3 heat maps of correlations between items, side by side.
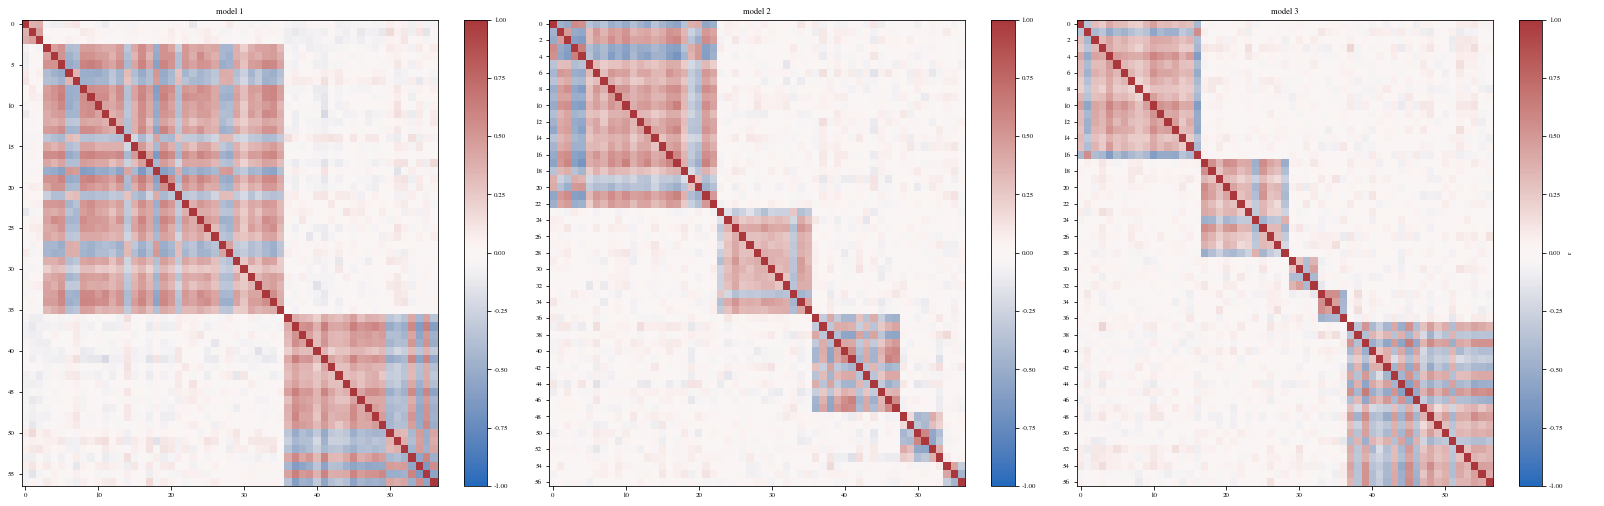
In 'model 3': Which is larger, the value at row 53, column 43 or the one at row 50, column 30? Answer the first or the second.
the first
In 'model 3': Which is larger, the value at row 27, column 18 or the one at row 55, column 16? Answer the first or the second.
the first
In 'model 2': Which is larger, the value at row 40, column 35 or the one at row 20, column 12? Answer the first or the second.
the first
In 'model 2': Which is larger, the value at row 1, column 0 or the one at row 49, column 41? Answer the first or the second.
the second
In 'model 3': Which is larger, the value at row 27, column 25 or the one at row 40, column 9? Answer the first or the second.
the first
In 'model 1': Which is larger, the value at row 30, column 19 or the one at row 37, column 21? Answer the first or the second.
the first
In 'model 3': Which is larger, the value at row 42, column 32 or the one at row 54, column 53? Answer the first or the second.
the second
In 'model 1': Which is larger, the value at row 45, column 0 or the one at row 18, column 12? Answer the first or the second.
the first
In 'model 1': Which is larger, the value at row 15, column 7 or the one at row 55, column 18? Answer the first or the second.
the second
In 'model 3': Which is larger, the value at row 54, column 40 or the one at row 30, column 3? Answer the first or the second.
the second
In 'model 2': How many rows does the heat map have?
57
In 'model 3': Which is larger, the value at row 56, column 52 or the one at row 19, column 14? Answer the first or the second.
the first
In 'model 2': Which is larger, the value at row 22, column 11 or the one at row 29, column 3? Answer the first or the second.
the first
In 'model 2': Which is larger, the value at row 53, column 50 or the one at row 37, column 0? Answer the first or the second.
the second
